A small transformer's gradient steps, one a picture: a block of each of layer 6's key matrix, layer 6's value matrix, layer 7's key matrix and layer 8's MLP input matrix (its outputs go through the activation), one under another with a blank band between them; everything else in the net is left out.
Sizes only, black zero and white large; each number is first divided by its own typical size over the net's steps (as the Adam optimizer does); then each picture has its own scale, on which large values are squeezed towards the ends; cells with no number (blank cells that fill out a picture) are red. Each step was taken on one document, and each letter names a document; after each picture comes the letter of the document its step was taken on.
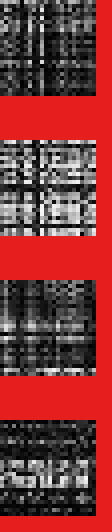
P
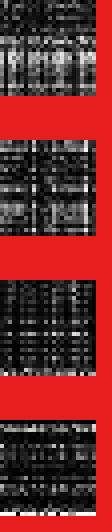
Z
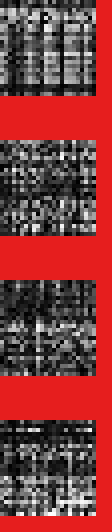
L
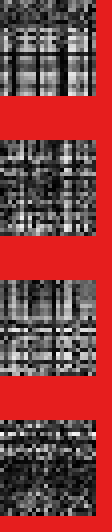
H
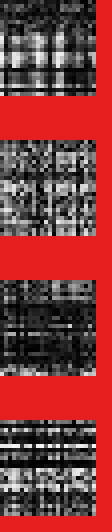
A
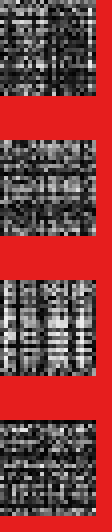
P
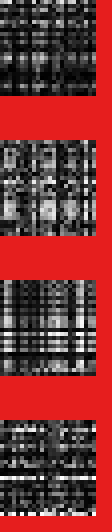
Z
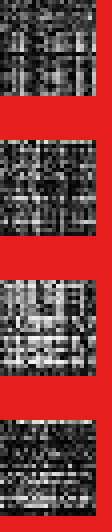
H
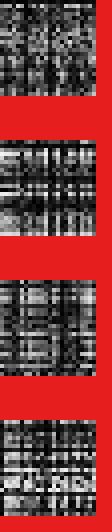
A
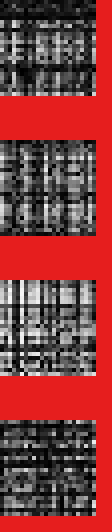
A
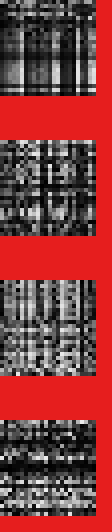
H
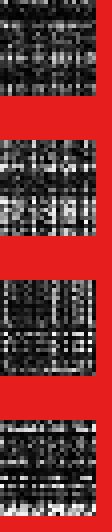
Z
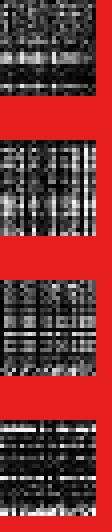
Z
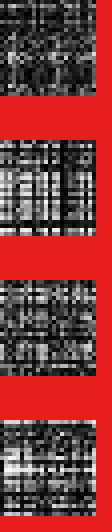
A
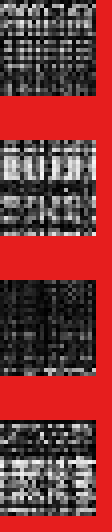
P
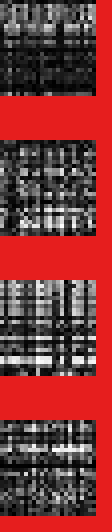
L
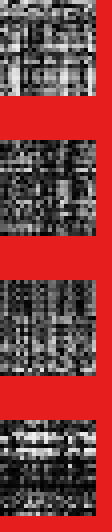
H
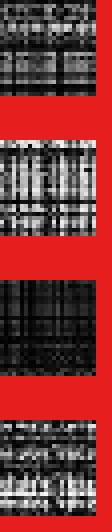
L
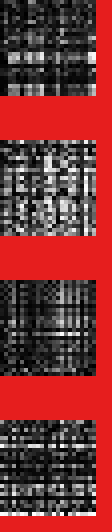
Z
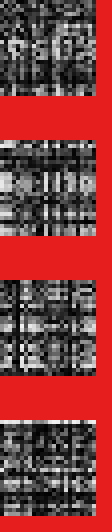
A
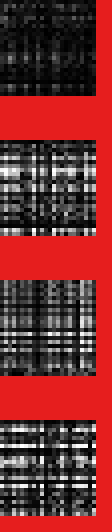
Z
